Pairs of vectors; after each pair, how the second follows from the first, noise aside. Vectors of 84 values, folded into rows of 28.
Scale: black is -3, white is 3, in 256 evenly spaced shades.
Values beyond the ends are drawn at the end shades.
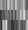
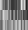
reversed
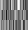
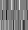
partly zeroed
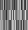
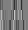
partly zeroed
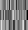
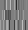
partly zeroed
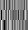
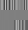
partly zeroed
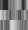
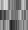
negated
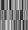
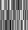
negated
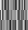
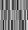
reversed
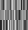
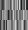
reversed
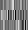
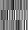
negated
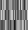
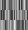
negated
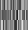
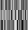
negated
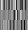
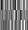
negated
